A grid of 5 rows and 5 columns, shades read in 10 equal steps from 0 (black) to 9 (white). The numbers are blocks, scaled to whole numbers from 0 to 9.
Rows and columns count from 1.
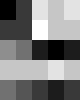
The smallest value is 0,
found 2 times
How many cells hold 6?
0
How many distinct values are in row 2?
3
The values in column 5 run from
1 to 8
